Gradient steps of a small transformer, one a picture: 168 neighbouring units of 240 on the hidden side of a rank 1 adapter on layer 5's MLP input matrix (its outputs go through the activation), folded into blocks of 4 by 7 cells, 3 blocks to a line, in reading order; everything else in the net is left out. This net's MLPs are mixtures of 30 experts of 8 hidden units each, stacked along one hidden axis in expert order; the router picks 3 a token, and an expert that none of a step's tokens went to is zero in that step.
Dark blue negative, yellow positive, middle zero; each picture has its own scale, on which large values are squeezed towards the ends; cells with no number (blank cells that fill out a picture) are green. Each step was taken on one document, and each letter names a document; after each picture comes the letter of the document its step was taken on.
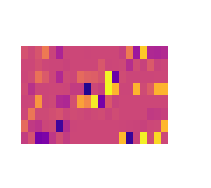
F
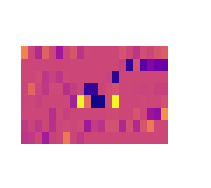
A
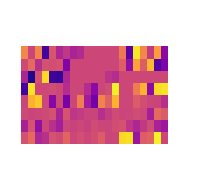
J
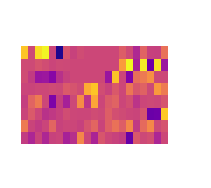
J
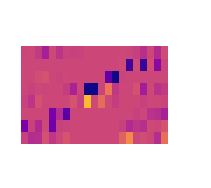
A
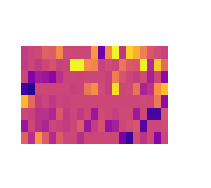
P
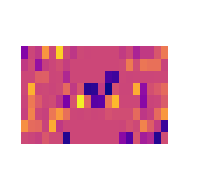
F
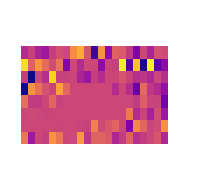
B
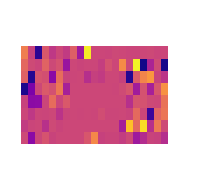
B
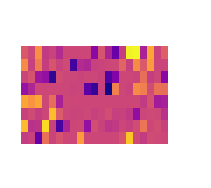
P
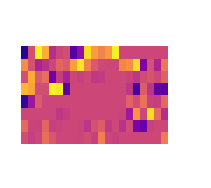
B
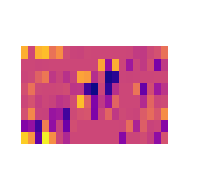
F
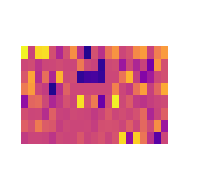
J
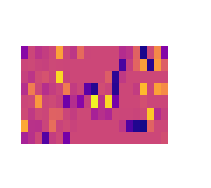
A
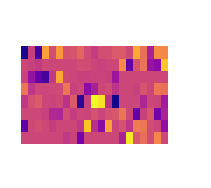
J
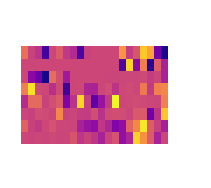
J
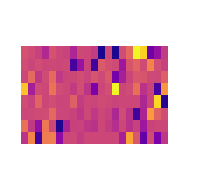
P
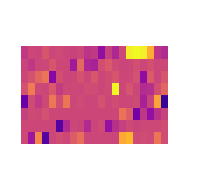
P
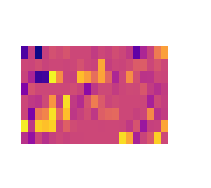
J
